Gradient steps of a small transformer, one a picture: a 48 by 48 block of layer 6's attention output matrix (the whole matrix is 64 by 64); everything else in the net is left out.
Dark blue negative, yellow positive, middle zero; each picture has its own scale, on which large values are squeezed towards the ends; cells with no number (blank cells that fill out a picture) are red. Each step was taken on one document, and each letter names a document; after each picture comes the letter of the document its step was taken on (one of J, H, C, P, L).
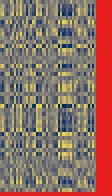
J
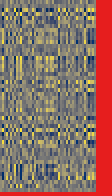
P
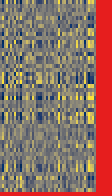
P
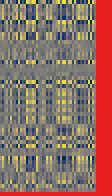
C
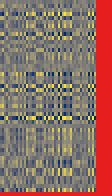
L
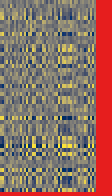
J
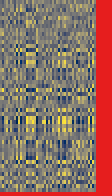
C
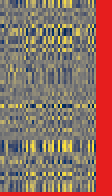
L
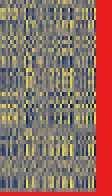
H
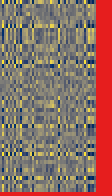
P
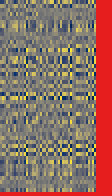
H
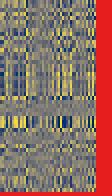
H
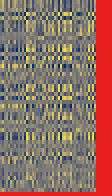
L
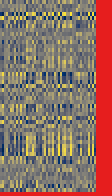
L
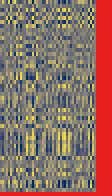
C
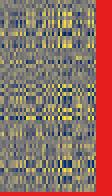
L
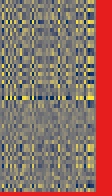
P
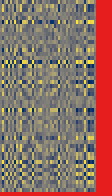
P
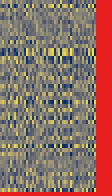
H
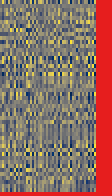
H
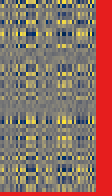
C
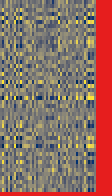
P
